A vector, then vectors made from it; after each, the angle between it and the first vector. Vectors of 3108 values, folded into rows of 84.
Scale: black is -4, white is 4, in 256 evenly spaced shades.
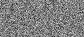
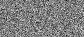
partly opposed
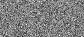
orthogonal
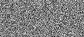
nearly parallel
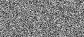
orthogonal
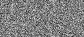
nearly opposite
